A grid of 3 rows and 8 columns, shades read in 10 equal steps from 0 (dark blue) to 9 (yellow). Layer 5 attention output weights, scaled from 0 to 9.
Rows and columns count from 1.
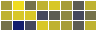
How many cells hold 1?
0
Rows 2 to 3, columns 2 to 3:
8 8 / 0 2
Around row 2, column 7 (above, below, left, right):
3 3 5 4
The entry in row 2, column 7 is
2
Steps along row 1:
up down up up down down up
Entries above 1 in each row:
8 8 7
